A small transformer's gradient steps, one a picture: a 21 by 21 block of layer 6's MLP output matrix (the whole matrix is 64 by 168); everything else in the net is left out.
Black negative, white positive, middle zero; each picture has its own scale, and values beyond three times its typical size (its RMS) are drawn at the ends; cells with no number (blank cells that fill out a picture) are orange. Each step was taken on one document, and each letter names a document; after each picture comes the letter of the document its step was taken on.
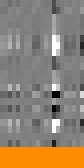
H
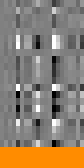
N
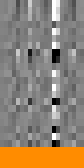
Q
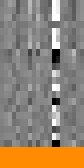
Q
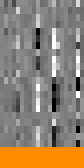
N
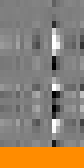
H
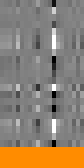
H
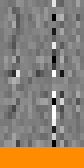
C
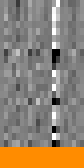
Q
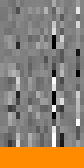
C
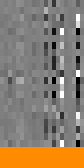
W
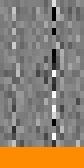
C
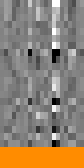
Q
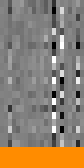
W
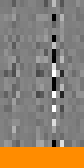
C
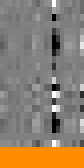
H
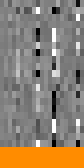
N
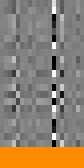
C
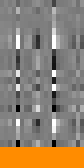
N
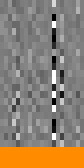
C
